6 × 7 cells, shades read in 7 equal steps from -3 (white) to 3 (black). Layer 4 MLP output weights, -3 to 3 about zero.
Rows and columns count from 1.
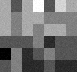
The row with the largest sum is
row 6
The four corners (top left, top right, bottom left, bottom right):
-1 -1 1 2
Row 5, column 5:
0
